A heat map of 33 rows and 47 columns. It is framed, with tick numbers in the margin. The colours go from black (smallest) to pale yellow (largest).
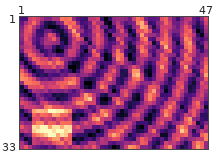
Ninth with the highest average: bottom left. Odd patch: higher, in the bottom left. Rings: centred on the top left. Mirror symmetry: none.
